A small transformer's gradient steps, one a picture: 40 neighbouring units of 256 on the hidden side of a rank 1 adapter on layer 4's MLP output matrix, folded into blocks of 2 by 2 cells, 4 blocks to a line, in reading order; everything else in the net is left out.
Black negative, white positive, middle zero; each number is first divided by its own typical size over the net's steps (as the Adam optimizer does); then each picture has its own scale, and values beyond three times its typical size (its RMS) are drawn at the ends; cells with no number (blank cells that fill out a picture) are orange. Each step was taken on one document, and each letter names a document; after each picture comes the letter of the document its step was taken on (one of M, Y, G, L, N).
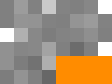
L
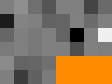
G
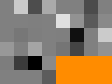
G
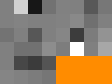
G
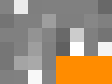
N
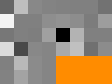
N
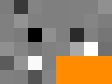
N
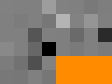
G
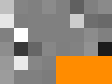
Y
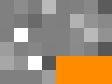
L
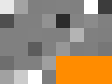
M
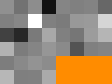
L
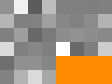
N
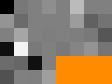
Y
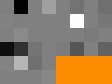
Y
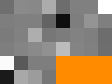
M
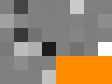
Y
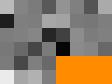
M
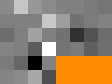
G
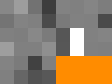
N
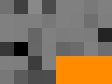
N
